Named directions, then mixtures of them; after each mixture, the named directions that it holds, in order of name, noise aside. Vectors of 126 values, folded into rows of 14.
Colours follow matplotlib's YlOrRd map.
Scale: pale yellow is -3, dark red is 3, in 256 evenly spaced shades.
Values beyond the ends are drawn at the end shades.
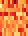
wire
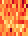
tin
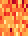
tin, wire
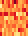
wire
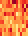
tin, wire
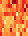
tin, wire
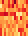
wire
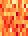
tin, wire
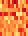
wire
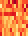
tin, wire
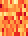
wire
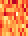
tin, wire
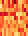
wire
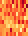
tin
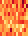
tin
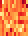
tin, wire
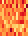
tin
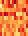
wire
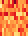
wire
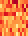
tin, wire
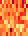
tin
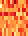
wire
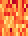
tin, wire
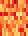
wire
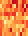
tin, wire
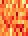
tin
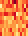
tin, wire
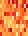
tin, wire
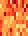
tin, wire
